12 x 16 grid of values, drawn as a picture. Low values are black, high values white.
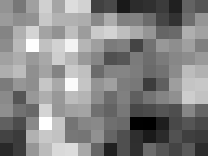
Histogram: bell-shaped. Average level on the scale: 50%. Ninth with the lowest average: bottom right.
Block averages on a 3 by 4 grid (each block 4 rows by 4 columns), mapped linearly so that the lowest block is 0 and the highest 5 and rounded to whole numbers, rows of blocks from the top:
5522
4524
3400
